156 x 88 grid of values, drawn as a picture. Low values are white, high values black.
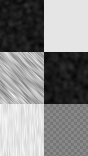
The table splits into 3 rows of 2 panels. Panel 1,1: very high, blotchy, faint in contrast. Panel 1,2: very low, flat. Panel 2,1: low, slanting down to the right. Panel 2,2: very high, blotchy, faint in contrast. Panel 3,1: very low, streaked downward, faint in contrast. Panel 3,2: middling, checkered, faint in contrast.
